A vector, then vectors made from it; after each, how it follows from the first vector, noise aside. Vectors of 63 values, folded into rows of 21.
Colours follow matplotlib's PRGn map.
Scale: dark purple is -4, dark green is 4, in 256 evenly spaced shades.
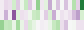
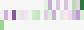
partly zeroed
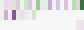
partly zeroed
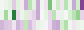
negated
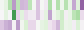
negated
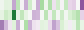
negated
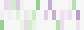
partly zeroed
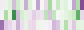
negated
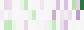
partly zeroed
